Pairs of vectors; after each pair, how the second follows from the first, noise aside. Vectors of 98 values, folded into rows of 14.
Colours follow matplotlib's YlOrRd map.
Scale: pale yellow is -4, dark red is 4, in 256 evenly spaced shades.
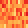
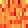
negated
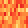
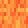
shrunk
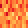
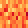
negated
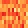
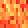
shuffled
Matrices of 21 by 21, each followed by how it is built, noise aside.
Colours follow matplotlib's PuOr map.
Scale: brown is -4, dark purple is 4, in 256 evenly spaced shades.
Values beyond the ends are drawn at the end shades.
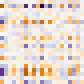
low rank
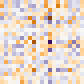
low rank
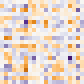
low rank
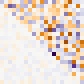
upper triangular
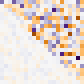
upper triangular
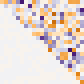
upper triangular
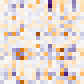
low rank
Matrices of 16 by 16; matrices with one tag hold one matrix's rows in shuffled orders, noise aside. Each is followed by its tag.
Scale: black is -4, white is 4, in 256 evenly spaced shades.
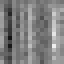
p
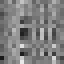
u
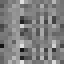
u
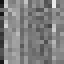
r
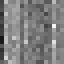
r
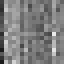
r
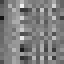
u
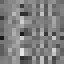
u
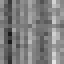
p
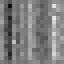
p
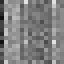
r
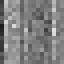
r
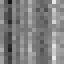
p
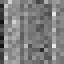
r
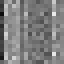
r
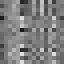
u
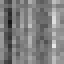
p
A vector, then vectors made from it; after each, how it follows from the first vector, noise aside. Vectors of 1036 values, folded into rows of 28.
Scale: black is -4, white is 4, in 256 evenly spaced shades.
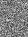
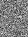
reversed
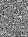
reversed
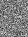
reversed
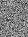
negated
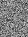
negated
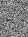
negated
